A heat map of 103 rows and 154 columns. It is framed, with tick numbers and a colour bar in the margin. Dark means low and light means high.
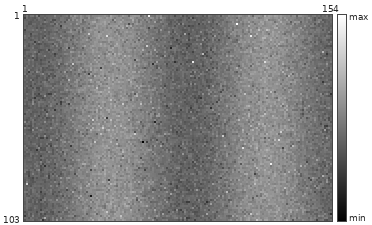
No overall slope runs across the table. The histogram is bell-shaped. Stripes running up and down repeat 2 times from left to right.
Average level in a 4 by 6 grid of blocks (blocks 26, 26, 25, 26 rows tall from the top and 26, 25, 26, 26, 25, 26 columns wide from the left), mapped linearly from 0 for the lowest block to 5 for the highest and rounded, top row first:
052052 | 052052 | 052052 | 052052
